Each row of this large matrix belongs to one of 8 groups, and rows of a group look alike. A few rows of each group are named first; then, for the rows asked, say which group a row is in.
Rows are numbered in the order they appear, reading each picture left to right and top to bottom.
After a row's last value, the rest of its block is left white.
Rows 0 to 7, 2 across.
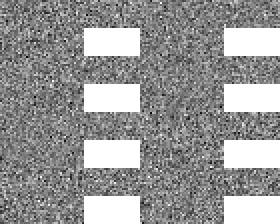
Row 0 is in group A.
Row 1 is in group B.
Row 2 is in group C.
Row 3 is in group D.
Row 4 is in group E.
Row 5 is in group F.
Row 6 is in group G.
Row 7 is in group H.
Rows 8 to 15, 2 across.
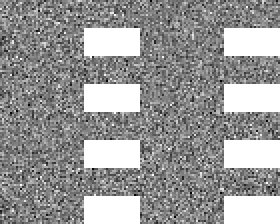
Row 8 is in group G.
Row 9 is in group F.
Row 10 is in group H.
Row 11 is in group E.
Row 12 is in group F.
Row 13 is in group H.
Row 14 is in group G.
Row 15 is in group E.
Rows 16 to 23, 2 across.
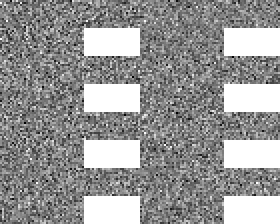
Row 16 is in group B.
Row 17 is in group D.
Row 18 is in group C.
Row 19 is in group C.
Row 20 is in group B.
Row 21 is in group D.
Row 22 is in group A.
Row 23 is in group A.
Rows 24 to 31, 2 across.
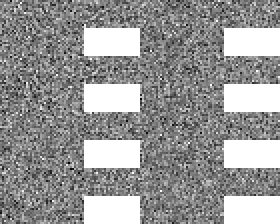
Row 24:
B
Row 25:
D
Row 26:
B
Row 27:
A
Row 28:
H
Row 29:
A
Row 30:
D
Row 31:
F
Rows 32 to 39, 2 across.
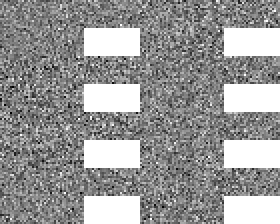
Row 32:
E
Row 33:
C
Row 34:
A
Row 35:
H
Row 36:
F
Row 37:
H
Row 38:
E
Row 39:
D
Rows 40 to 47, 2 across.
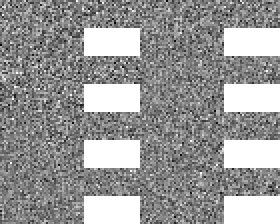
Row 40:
C
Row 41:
C
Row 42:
G
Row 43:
E
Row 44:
E
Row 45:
C
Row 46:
A
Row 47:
E
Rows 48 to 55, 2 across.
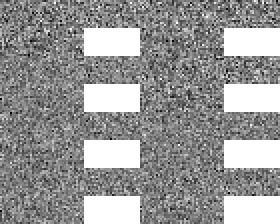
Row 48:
A
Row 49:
F
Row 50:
A
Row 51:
A
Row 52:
F
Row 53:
G
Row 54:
A
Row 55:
A
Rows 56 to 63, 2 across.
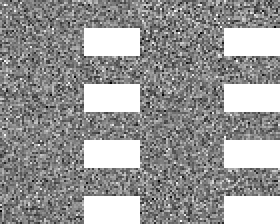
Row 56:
B
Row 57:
G
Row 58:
F
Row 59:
D
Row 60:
G
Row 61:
B
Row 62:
A
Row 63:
B
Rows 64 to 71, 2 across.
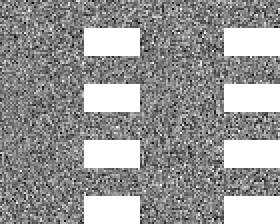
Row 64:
C
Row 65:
G
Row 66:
C
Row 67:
E
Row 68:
A
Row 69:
A
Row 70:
B
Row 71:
G
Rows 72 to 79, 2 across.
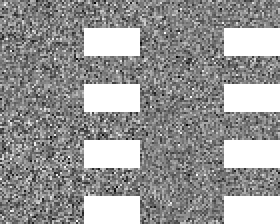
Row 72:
D
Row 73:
G
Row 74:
A
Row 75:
D
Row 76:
H
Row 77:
A
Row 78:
C
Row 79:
D
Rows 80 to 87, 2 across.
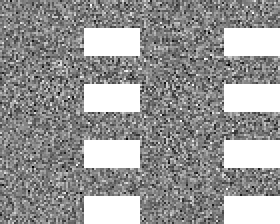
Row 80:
F
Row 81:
F
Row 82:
E
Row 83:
B
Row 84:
C
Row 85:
B
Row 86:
E
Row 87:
C
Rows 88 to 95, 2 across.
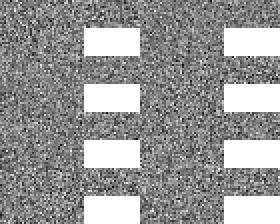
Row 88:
B
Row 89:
B
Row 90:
G
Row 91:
E
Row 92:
G
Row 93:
H
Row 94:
E
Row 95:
G
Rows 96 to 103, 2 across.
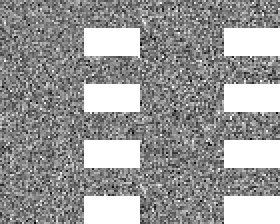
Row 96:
G
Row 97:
G
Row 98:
B
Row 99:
E
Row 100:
H
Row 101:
F
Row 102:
E
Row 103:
G
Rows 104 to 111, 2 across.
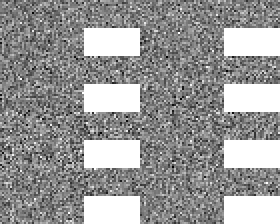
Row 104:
A
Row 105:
G
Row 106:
A
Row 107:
C
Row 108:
H
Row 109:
C
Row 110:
H
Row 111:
E
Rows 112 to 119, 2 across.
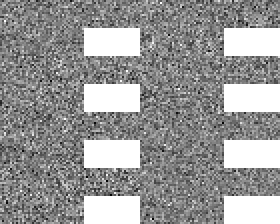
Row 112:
D
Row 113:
H
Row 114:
E
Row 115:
G
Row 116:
D
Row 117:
D
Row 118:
F
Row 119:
D
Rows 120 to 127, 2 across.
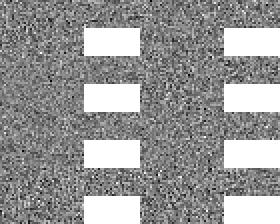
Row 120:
B
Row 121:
F
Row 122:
E
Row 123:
B
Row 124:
D
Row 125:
E
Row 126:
A
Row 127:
B
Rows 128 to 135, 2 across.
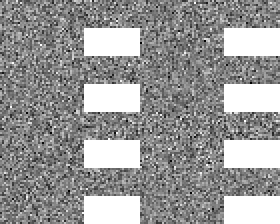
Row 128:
H
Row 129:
A
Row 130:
E
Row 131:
F
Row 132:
C
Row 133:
H
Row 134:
B
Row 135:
E
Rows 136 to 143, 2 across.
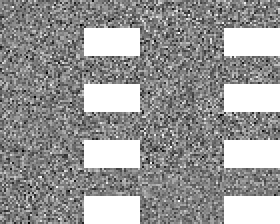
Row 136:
E
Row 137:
G
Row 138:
C
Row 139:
H
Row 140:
D
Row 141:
D
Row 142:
B
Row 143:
G
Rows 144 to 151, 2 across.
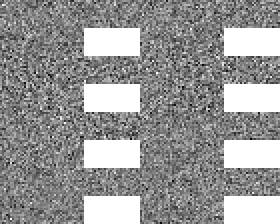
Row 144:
D
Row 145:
C
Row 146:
B
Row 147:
C
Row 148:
E
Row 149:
F
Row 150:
D
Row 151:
A
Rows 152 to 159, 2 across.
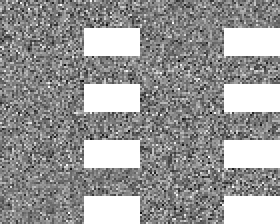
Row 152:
H
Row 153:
D
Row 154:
E
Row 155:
G
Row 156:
H
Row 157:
H
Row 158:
H
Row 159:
C
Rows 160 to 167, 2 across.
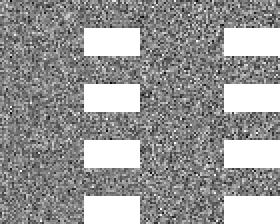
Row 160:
F
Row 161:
E
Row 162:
F
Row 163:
G
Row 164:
F
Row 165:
H
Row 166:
B
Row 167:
C
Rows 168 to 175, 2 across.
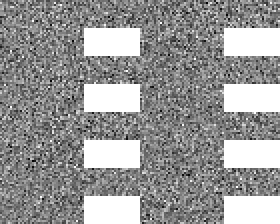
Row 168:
E
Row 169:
A
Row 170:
E
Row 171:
A
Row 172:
C
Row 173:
F
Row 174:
C
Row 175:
D
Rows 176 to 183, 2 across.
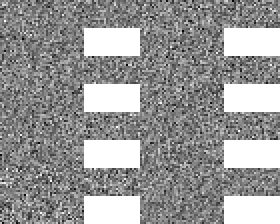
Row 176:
D
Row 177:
C
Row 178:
C
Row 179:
C
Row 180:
A
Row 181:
A
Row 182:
H
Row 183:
C
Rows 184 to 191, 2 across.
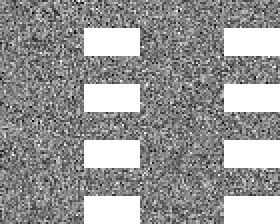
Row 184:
A
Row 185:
G
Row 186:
E
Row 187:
C
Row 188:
G
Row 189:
D
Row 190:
A
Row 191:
F
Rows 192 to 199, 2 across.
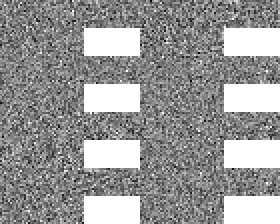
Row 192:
B
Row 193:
B
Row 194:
E
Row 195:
E
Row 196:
H
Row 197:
E
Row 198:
B
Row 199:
E
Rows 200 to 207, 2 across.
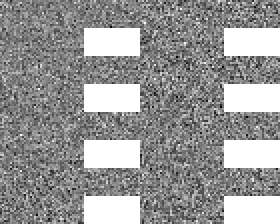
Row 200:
F
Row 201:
G
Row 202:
G
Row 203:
D
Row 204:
F
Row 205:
A
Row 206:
B
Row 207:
F
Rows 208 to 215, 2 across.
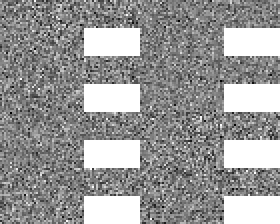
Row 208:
E
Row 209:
B
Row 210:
A
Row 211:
E
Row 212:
F
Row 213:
E
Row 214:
H
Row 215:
D
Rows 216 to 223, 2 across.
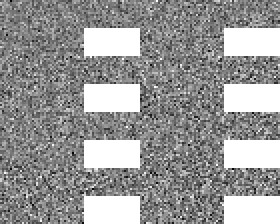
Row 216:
F
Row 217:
H
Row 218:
H
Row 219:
G
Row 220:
E
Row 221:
C
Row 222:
B
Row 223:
C
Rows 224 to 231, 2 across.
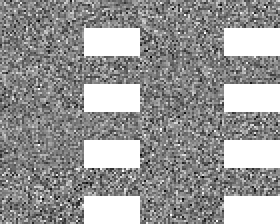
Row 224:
B
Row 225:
G
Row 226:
G
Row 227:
F
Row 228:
G
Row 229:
G
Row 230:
C
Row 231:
C
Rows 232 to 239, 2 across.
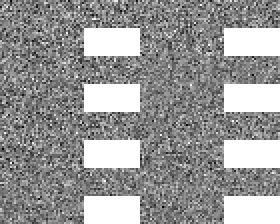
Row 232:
F
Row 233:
H
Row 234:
D
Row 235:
C
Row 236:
D
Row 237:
A
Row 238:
F
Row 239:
D
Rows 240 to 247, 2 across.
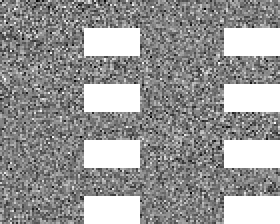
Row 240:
D
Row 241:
E
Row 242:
G
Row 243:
F
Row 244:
E
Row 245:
C
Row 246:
F
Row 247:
E
